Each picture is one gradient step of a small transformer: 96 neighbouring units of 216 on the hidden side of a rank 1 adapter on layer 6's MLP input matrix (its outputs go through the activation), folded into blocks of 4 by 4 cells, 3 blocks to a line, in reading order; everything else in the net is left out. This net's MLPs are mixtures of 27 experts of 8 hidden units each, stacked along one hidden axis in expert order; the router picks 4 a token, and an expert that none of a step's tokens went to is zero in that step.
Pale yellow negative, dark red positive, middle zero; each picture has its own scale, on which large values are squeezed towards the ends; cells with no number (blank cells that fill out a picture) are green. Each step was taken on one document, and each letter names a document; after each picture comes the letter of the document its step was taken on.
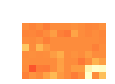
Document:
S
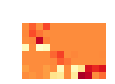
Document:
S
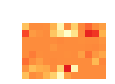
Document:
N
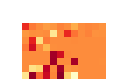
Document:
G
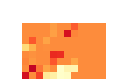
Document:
G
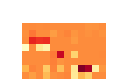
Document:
S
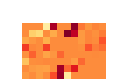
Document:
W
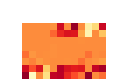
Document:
N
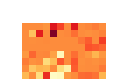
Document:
W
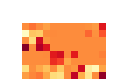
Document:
S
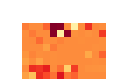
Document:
N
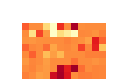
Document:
W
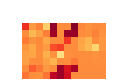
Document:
W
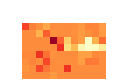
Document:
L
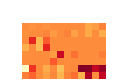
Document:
S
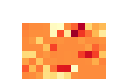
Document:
N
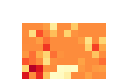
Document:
W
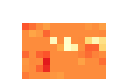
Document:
L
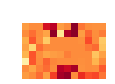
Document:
W
